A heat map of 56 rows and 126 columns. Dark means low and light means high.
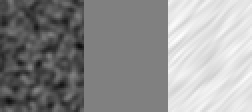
The table splits into one row of 3 panels. Panel 1,1: low, blotchy. Panel 1,2: middling, flat. Panel 1,3: very high, slanting up to the right, faint in contrast.
